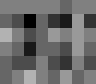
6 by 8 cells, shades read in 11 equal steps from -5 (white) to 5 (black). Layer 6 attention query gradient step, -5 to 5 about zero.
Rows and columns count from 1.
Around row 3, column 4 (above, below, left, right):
1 1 2 -1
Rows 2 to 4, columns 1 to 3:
1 2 5 / -2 0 2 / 0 1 4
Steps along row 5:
up same down up up down up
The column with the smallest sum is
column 7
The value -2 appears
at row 3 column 1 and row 6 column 3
